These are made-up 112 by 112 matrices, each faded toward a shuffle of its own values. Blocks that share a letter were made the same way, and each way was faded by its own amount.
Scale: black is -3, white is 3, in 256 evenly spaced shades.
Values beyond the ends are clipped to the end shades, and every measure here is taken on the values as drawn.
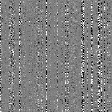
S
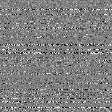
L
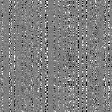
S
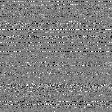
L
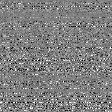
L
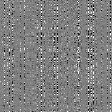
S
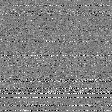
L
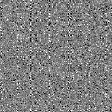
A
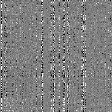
S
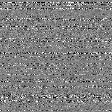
L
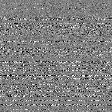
L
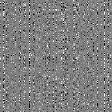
S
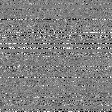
L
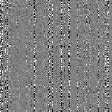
S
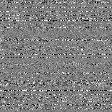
L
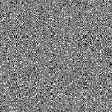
A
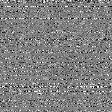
L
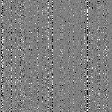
S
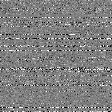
L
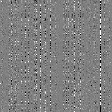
S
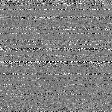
L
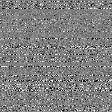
L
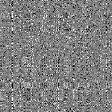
A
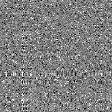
A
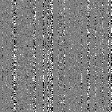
S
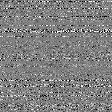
L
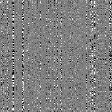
S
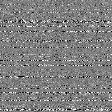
L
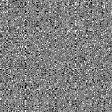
A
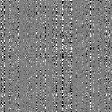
S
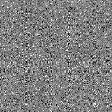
A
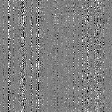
S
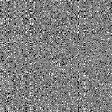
A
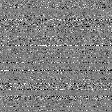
L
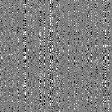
S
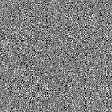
A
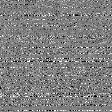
L
